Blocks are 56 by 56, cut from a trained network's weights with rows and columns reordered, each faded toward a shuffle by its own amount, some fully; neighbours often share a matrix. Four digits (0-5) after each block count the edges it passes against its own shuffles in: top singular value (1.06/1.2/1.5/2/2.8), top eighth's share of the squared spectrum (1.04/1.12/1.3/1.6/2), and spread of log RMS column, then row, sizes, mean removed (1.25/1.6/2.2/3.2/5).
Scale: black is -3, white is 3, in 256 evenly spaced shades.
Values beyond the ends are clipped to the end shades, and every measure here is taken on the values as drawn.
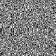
3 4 2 1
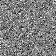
1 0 0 0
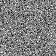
0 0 0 0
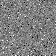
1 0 0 0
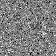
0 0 0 0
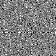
2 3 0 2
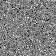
0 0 0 0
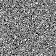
0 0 0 0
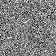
1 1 0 0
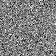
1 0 0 0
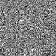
3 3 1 2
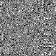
3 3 2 2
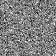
1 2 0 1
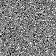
1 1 0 0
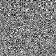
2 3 1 1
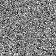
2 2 1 0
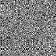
4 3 2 2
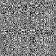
3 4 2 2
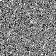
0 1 0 0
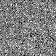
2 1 0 0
